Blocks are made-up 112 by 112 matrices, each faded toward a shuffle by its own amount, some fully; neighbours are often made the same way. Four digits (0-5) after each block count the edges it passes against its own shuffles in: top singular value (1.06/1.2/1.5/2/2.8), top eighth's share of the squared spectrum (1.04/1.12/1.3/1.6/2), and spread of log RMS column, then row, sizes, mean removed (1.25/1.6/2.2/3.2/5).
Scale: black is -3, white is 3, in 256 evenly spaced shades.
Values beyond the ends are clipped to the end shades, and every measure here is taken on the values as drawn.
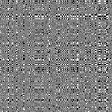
5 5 4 4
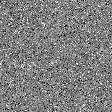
1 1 0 0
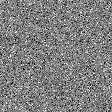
2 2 1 0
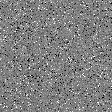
2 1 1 0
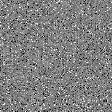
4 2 1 1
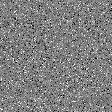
2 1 0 0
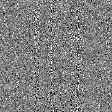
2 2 3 0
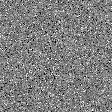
0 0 0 0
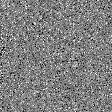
0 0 1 0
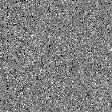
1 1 2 0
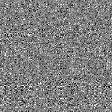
4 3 2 3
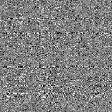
4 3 1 3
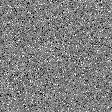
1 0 0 0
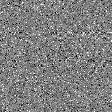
3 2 0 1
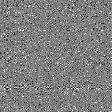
3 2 1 2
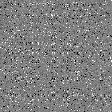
4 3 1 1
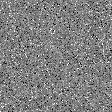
0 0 0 0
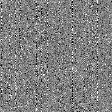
2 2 3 0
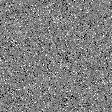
0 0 0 0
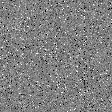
1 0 1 0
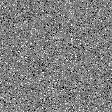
0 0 1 0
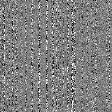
2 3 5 0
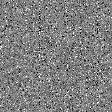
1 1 2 0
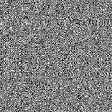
4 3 2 2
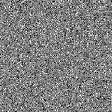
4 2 1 1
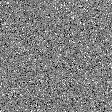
0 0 0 0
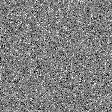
1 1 0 0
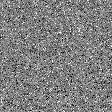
0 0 0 0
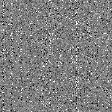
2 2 3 2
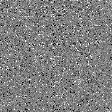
1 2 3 2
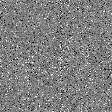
1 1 2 1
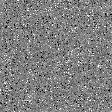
1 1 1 1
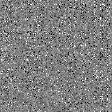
1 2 3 2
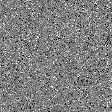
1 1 1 0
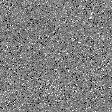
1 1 1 1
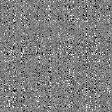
2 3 4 3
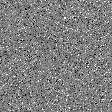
0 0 0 0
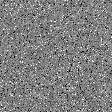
0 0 0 0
